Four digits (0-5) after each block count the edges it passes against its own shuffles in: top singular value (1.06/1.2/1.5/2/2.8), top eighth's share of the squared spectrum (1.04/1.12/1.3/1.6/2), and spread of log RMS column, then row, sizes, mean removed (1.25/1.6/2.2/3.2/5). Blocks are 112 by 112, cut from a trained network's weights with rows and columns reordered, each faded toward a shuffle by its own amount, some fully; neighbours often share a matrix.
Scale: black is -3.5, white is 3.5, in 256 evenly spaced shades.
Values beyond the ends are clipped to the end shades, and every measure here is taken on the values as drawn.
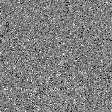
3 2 0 1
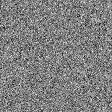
1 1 0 0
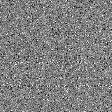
2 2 0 2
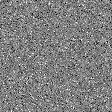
0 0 0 0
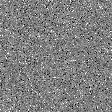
0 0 0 0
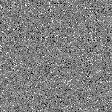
3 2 1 1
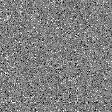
2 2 2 0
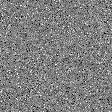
0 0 0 0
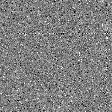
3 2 2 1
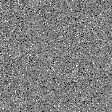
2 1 1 0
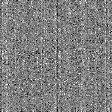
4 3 1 3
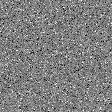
0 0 0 0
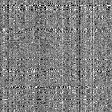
4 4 2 4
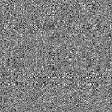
4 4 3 3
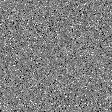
1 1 0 0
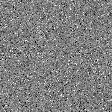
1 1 0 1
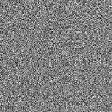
4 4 2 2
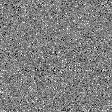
2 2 0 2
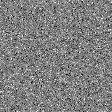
2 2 0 1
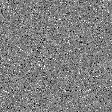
2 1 1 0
